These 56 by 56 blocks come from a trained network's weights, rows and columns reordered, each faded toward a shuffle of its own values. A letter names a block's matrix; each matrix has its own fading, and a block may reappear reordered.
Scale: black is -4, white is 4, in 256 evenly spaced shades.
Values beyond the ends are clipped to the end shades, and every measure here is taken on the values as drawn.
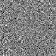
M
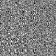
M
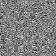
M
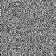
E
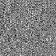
M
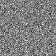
M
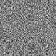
E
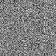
E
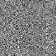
M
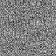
E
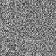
E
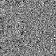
M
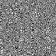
M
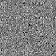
M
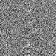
E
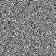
M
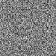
E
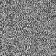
E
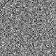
M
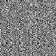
M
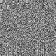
E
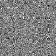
M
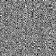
M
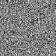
M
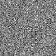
M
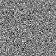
M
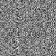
E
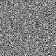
M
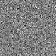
M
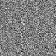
E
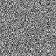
E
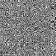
M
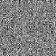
M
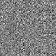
M
